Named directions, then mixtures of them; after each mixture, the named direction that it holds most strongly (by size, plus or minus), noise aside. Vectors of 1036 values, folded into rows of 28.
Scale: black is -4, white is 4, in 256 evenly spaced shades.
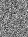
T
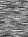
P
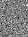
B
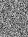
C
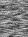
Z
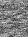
Z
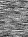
P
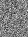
T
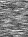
P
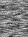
Z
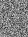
C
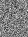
T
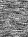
P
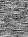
P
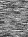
P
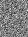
T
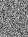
C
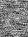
P
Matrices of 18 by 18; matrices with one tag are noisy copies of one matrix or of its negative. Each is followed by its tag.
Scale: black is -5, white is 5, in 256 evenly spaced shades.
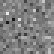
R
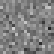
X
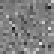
X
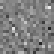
X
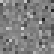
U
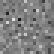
R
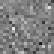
X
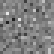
R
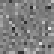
X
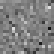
X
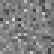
R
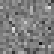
X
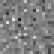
R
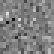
R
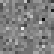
U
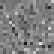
X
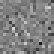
X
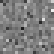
U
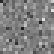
U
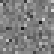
U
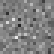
R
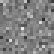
U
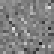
X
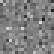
U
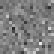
X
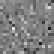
X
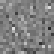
X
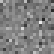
U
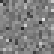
U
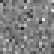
U
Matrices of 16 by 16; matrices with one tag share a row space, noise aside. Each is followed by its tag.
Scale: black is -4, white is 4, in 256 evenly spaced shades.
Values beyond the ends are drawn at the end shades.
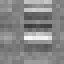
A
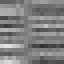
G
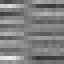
G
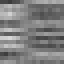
G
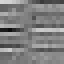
G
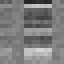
A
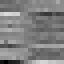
G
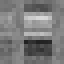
A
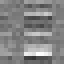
A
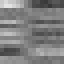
G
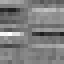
G
